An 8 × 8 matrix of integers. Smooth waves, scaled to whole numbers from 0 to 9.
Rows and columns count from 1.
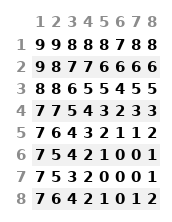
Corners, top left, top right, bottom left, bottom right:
9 8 7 2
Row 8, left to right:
7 6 4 2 1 0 1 2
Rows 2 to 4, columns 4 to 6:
7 6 6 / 5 5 4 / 4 3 2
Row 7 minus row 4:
0 -2 -2 -2 -3 -2 -3 -2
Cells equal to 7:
9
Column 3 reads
8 7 6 5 4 4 3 4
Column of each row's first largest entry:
1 1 1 1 1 1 1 1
